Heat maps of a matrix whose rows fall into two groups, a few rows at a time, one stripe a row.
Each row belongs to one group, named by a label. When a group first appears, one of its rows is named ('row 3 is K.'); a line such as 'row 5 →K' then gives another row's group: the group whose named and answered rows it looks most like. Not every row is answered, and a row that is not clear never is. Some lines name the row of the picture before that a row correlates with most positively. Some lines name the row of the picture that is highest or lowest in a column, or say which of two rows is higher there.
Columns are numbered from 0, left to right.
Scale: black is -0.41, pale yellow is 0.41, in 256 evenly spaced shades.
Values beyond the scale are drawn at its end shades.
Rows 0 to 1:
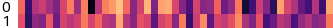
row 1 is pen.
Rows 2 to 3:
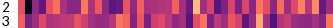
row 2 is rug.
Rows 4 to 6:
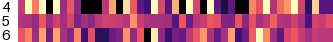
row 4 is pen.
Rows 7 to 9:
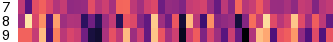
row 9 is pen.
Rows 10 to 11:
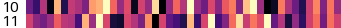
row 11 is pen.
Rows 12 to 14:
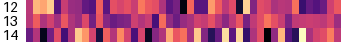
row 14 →rug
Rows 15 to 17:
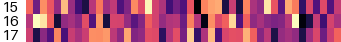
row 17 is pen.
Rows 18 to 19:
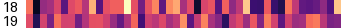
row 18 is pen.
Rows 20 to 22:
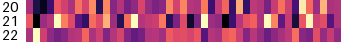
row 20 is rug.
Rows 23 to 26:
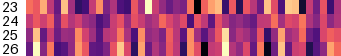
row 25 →rug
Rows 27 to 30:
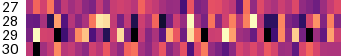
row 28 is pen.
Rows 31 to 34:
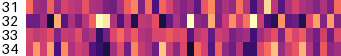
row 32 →pen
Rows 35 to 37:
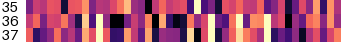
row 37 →pen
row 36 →pen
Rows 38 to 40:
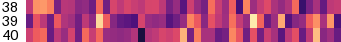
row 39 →pen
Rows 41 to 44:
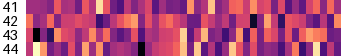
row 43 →rug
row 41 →pen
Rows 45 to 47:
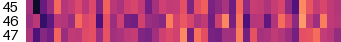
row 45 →rug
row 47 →rug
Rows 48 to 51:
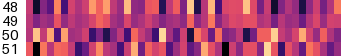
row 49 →pen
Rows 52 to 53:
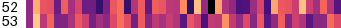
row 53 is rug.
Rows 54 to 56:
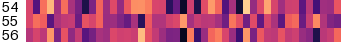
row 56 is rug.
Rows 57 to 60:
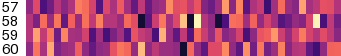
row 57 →rug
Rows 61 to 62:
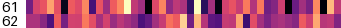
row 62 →rug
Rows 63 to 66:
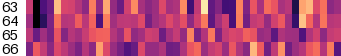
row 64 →rug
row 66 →pen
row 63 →rug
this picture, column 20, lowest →66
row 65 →pen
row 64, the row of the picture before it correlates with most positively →62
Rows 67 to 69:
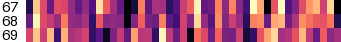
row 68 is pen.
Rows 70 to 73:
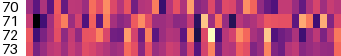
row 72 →pen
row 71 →rug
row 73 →pen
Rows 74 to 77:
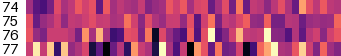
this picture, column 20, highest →74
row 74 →rug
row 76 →pen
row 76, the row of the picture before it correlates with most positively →72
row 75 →pen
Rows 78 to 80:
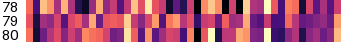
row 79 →pen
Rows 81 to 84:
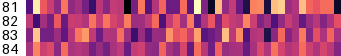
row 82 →pen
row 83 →rug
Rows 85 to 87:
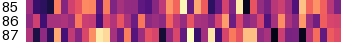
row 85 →rug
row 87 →pen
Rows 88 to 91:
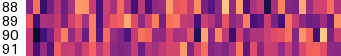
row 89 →pen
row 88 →rug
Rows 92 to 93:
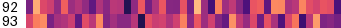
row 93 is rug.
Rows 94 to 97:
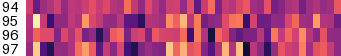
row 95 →rug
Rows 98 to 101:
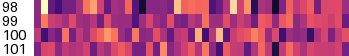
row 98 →rug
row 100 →pen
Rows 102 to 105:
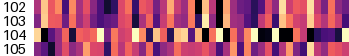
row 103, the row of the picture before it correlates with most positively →99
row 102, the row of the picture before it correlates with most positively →99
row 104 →pen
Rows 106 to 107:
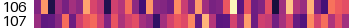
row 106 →rug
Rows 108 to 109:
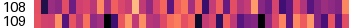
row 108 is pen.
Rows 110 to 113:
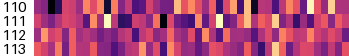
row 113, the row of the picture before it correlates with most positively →109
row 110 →rug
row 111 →pen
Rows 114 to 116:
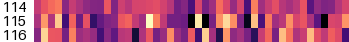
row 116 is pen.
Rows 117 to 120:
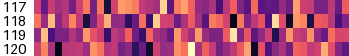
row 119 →rug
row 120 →rug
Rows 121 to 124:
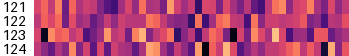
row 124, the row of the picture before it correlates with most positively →119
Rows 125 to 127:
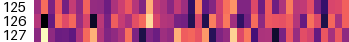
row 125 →rug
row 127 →rug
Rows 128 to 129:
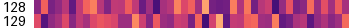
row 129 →pen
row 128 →rug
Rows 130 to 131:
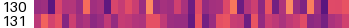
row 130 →rug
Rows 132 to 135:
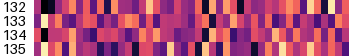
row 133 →rug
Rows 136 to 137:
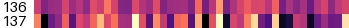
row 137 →pen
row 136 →pen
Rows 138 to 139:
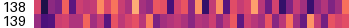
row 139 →rug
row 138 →pen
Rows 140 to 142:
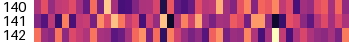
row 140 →pen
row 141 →pen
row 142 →pen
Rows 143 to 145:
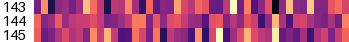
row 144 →pen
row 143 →rug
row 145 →pen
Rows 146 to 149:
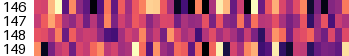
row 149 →pen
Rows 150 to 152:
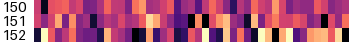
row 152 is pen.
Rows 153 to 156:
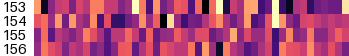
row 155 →rug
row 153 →pen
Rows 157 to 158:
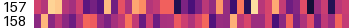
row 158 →rug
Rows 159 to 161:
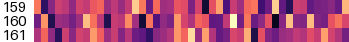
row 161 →rug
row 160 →rug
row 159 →pen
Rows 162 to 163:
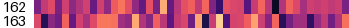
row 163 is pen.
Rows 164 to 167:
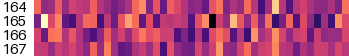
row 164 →pen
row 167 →pen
